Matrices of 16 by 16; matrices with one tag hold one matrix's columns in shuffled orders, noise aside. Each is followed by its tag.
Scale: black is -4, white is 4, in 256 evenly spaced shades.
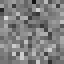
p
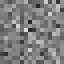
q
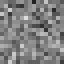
p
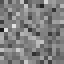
q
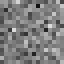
q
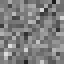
p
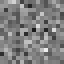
q
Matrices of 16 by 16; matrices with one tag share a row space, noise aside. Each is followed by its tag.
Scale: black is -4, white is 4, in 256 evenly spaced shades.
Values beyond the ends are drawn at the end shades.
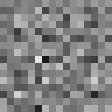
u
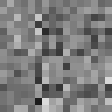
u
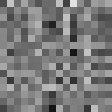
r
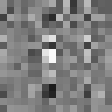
r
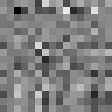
u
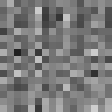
u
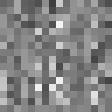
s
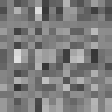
u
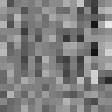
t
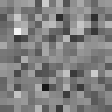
u
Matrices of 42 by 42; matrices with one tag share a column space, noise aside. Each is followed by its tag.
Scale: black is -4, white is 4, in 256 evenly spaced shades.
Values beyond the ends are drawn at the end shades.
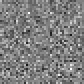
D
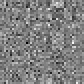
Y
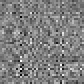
D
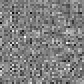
D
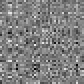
D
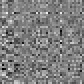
D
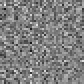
Y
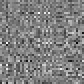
D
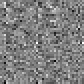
Y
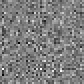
D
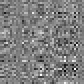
D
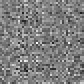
D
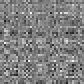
D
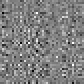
D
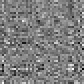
D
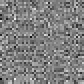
Y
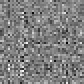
D
